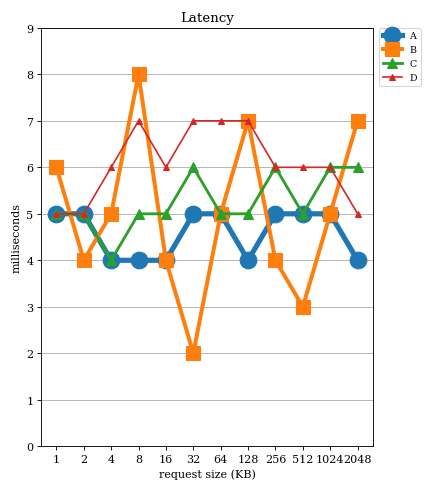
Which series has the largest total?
D
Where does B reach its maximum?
8
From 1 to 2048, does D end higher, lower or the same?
the same
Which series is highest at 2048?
B
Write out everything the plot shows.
Title: Latency
x-axis: request size (KB), ticks 1 2 4 8 16 32 64 128 256 512 1024 2048
y-axis: milliseconds, ticks 0 1 2 3 4 5 6 7 8 9
Legend: A, B, C, D
Values:
A: 5 5 4 4 4 5 5 4 5 5 5 4
B: 6 4 5 8 4 2 5 7 4 3 5 7
C: 5 5 4 5 5 6 5 5 6 5 6 6
D: 5 5 6 7 6 7 7 7 6 6 6 5
